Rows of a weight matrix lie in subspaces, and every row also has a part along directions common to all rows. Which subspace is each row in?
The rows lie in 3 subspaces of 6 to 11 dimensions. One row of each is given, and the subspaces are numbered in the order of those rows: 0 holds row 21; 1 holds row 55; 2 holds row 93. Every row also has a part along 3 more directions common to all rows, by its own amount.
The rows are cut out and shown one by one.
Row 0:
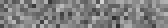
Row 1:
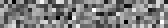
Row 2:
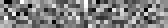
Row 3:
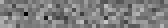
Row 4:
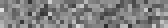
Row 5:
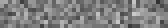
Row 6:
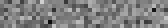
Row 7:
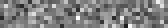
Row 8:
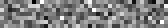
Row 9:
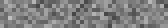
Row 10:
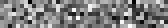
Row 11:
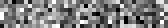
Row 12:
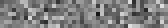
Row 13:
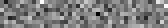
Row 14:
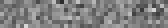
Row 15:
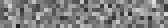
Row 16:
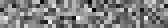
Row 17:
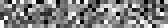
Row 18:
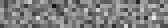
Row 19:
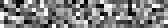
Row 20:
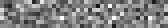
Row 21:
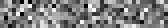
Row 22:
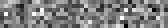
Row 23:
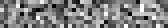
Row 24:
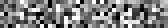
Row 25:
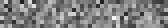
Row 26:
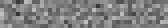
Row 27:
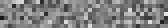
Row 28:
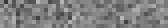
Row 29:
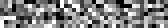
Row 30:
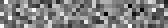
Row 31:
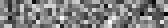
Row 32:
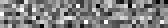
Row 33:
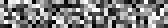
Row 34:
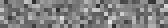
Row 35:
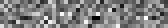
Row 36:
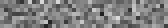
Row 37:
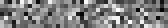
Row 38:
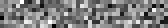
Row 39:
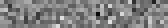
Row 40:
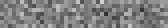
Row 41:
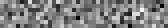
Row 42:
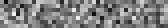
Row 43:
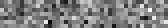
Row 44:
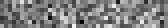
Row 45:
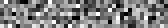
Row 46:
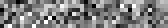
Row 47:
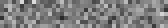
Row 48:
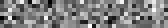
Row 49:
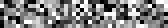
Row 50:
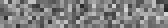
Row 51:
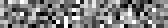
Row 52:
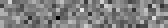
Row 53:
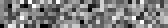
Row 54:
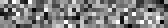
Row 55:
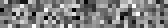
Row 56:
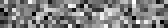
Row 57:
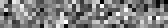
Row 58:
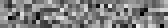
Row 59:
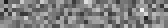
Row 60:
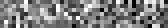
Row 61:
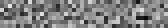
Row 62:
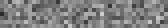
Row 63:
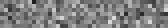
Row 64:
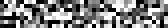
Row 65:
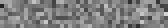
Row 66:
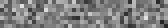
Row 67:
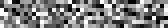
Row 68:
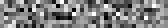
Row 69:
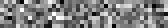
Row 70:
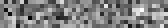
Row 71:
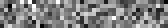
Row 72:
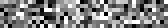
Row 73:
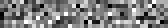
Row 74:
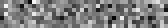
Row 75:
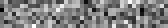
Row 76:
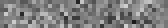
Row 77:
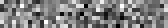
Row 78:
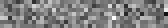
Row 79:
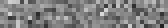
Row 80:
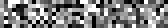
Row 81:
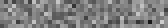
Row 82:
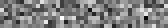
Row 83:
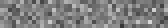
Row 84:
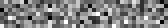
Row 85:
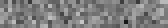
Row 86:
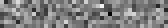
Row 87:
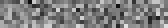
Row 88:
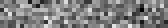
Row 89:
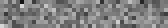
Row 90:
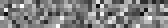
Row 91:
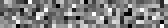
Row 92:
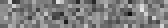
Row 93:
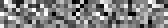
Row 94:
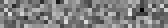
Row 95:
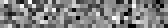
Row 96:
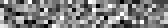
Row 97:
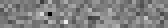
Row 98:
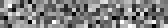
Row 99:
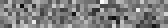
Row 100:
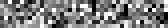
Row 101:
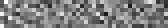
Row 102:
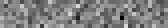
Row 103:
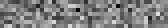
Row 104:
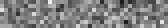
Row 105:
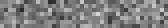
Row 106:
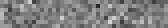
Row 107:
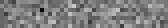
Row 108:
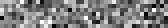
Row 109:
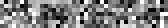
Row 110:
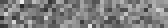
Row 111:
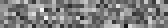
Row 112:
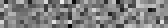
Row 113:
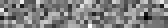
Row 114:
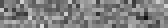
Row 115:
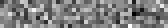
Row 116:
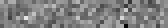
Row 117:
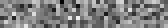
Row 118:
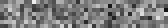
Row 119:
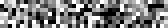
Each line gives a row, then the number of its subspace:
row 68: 0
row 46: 1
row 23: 1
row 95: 2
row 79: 0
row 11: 0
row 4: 1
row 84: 0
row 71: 0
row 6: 2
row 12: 2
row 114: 2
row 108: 2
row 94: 0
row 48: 0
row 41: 1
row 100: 2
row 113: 2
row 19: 2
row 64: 0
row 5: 2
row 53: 0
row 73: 2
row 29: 0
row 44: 0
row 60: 0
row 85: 0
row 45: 1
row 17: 0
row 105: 0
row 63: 2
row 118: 2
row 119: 1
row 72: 1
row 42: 0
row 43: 0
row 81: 2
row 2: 0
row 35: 1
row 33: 1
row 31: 1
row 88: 0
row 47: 0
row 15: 2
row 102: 1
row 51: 1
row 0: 1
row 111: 1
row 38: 2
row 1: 0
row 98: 0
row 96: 2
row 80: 1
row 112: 0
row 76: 1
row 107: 1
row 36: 2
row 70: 0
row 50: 2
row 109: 0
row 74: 1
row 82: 0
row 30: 2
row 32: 2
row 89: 0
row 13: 2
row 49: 2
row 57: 2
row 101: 2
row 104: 1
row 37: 0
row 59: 0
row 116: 1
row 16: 0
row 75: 1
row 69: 0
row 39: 2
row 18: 1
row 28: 0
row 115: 2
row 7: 1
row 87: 1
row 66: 0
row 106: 2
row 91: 2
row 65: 2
